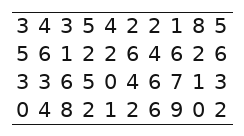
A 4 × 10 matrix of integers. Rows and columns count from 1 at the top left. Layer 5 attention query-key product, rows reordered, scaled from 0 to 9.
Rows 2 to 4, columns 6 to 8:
6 4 6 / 4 6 7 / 2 6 9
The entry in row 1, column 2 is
4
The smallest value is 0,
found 3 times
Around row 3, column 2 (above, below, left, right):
6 4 3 6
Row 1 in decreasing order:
8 5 5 4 4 3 3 2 2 1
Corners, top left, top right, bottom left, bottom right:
3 5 0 2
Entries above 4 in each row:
3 5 4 3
